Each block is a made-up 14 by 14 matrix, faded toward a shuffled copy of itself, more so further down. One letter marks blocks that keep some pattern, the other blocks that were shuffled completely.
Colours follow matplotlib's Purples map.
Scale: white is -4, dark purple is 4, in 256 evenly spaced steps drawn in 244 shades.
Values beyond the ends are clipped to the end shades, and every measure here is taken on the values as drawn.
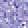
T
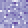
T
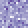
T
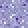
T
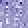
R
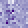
R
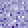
T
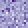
T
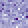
T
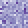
R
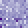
R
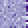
R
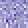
R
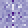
R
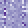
R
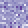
T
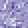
R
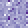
R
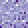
T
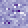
T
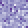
T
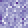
T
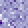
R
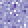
T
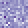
T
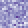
T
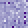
R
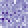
T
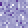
T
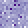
T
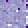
R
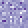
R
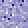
T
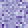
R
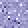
T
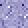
T
